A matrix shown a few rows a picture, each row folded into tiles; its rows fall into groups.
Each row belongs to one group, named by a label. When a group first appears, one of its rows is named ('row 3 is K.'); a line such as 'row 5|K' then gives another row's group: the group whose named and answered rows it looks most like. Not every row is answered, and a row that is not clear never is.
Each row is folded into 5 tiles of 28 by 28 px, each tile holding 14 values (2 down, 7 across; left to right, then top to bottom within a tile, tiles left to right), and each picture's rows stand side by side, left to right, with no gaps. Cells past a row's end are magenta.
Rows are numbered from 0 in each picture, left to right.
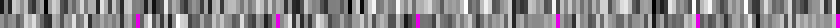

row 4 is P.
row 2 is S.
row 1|S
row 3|P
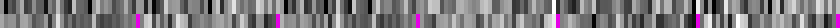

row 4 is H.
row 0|H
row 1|S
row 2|H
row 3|P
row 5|S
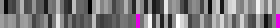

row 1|S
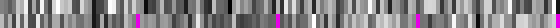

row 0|P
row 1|H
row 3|P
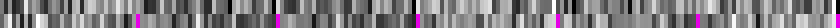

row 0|S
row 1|H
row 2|H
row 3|P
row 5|P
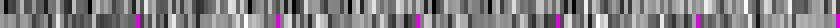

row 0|H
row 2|S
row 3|S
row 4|S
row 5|P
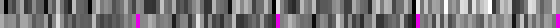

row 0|H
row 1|H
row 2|H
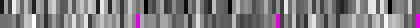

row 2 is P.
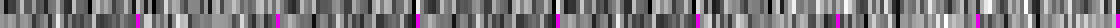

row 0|H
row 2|H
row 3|H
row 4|H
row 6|P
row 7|P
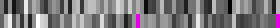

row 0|S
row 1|H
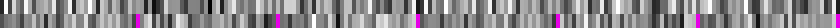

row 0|P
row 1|S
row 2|P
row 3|P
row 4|P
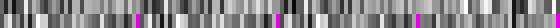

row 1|S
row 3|P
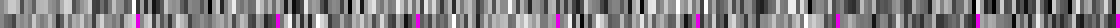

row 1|S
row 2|S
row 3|P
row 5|P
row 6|H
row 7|H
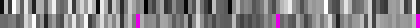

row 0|P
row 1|H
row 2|P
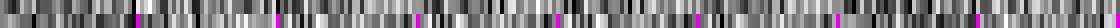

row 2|S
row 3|S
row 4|S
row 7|P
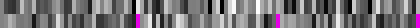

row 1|S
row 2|H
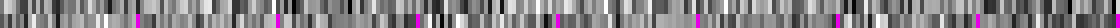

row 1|P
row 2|S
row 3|S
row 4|P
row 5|P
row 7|H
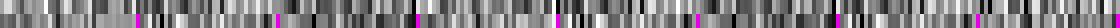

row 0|P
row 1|S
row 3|P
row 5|H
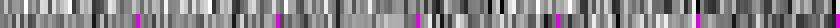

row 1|P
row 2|P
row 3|S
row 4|P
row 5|H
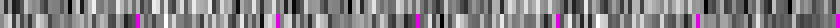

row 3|S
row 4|S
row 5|H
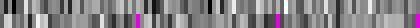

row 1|S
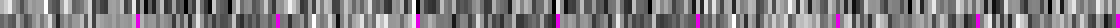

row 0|P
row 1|H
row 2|P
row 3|H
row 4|H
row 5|P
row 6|S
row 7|S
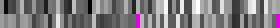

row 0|H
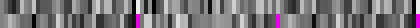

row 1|S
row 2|H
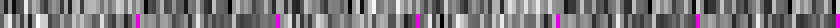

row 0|S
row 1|H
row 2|S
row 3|S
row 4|H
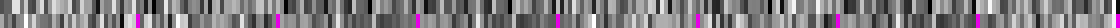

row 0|P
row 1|S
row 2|H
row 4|P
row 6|H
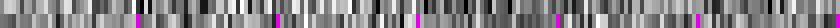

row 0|P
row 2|P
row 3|H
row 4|S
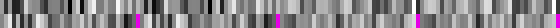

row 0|S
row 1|S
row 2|P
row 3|P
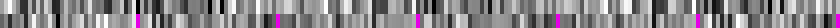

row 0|P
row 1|S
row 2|P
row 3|S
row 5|S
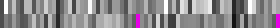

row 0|P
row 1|P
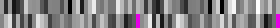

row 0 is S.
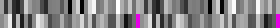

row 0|S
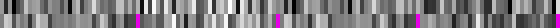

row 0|S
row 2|S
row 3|H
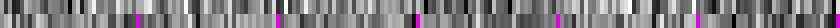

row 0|S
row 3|H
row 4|P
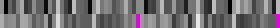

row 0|H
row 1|H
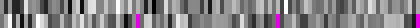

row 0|S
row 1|S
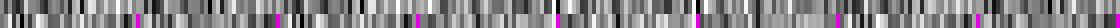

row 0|S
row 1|S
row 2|S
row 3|P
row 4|P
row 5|P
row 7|S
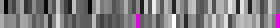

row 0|H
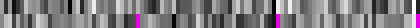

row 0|S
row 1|H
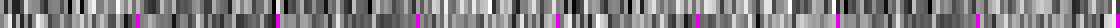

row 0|S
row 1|H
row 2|H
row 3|P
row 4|S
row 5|P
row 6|H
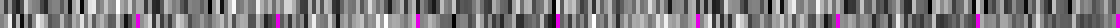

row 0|S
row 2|P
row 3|H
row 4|P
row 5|S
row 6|H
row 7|H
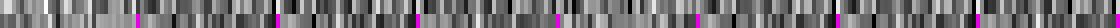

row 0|P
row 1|H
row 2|H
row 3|H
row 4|S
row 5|H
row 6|H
